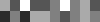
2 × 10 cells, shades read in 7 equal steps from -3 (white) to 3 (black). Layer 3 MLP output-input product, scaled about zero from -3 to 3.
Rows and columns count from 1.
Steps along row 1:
up down up same down down up down up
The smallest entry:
-3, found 2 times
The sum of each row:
-4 2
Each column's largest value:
2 1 2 1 1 0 1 0 -1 1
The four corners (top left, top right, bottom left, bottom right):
-1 1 2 0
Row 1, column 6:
0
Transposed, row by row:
-1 2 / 1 0 / -3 2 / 1 -1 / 1 -1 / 0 0 / -3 1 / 0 0 / -1 -1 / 1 0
